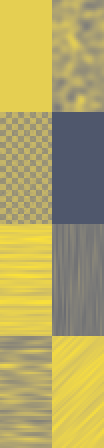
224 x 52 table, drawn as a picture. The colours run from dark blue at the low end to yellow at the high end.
It is made of 4 by 2 panels. Panel 1,1: very high, flat. Panel 1,2: high, blotchy. Panel 2,1: high, checkered. Panel 2,2: low, flat. Panel 3,1: very high, streaked across, faint in contrast. Panel 3,2: middling, streaked downward, faint in contrast. Panel 4,1: high, streaked across. Panel 4,2: very high, slanting up to the right, faint in contrast.
